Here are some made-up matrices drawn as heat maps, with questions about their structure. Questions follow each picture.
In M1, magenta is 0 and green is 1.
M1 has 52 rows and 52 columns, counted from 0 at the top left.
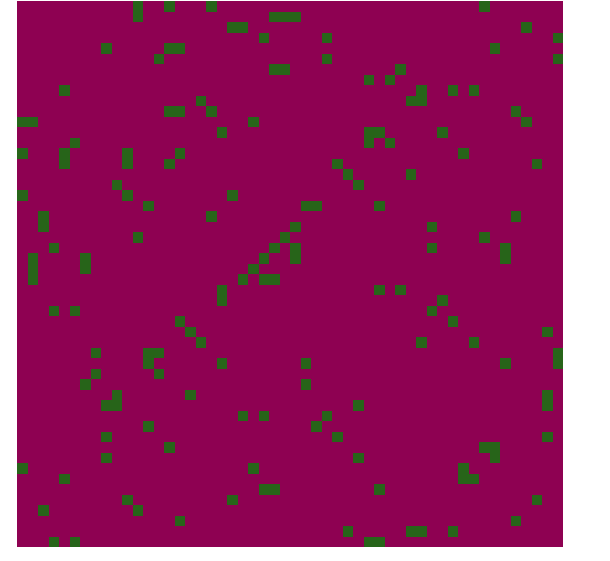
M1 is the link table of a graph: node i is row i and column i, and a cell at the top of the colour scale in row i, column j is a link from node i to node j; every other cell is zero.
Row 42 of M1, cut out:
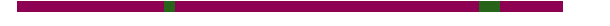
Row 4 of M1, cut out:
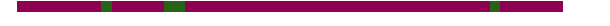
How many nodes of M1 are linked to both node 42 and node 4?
2
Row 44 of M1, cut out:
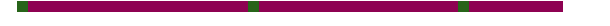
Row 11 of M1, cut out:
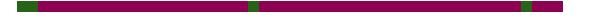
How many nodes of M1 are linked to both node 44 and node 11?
2
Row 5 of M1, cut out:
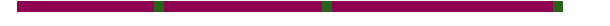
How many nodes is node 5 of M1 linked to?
3
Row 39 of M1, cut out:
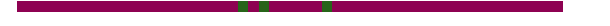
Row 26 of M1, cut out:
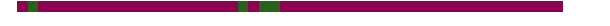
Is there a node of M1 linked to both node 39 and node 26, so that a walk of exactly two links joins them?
yes
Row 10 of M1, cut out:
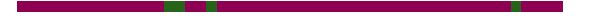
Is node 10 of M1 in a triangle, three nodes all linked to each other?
yes
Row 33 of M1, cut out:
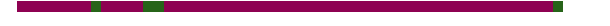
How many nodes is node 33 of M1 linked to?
4
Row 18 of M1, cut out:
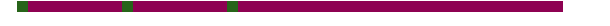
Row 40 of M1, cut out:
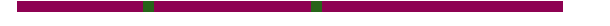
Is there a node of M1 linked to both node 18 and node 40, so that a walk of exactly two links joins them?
no
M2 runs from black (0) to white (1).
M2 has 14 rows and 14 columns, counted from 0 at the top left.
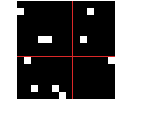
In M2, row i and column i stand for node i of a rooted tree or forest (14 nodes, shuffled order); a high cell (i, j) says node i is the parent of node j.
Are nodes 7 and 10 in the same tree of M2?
no
